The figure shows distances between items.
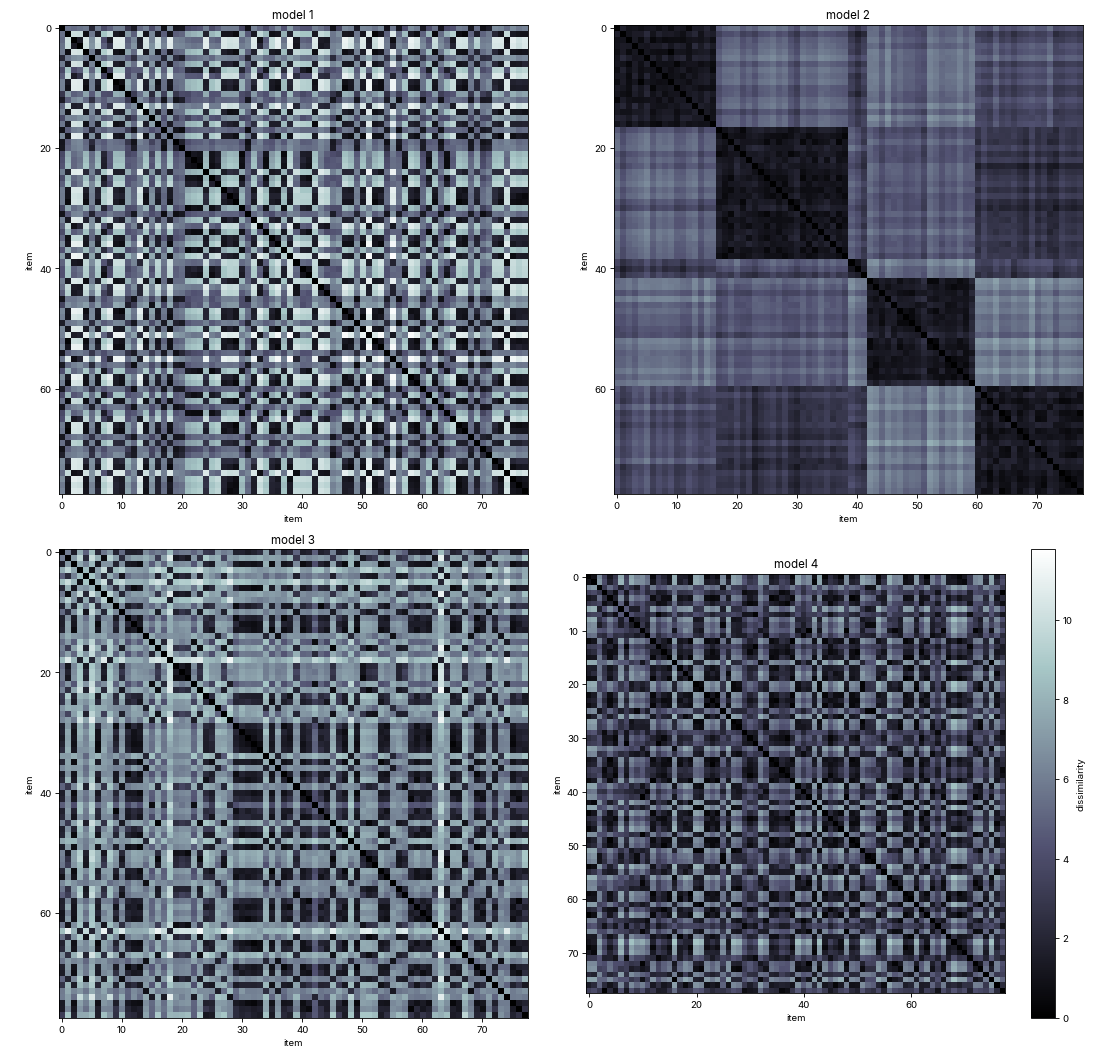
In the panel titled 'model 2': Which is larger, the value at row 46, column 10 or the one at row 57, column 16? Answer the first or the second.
the second
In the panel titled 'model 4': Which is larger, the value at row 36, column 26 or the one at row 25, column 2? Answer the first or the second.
the first
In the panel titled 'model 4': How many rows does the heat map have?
78
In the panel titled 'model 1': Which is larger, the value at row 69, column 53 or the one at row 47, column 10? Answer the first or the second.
the first
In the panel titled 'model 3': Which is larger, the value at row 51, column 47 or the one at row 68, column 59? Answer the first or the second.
the first
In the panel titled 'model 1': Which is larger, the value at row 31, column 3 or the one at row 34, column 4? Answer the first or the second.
the second
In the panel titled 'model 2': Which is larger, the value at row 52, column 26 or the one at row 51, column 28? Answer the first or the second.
the first
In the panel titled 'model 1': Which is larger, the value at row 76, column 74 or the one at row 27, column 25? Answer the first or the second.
the first
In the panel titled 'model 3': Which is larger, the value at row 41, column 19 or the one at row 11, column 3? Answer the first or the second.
the second
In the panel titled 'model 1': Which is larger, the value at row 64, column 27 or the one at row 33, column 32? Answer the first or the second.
the second
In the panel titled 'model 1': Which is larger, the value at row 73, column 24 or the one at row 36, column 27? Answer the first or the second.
the first
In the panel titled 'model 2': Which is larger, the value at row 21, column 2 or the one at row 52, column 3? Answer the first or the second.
the second
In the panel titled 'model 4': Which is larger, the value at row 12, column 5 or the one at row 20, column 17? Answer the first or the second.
the second
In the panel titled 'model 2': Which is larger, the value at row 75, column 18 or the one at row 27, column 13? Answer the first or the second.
the second
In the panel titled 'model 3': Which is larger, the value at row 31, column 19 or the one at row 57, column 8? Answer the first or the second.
the second
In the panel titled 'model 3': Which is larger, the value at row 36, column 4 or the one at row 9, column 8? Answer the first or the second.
the second
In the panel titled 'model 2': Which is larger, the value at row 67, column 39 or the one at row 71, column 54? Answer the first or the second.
the second
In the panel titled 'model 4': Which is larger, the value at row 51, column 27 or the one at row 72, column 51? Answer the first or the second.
the second
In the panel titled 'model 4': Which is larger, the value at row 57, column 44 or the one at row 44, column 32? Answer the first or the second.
the second
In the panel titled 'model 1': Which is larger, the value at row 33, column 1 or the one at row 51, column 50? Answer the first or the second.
the second
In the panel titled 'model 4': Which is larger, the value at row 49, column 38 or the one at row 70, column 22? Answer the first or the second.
the second
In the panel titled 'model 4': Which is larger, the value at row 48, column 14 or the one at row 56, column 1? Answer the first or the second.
the second
